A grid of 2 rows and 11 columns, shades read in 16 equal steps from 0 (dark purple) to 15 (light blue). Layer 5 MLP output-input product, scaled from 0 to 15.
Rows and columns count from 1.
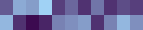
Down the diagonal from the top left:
6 3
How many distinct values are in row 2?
7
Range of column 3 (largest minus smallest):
11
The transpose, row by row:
6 13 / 12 3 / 11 0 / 15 2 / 4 9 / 7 10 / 3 11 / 8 3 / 3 9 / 5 13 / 4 10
